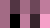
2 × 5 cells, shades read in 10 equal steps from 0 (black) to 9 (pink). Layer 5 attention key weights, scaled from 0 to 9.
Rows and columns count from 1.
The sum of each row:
26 24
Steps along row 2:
down up down up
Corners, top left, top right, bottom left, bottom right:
6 7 6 9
